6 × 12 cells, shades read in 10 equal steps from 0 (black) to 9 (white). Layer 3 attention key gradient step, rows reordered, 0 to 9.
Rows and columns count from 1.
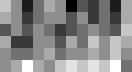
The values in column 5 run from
4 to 6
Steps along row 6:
up up down down up up down up down up down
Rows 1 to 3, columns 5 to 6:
6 5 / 5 5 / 4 2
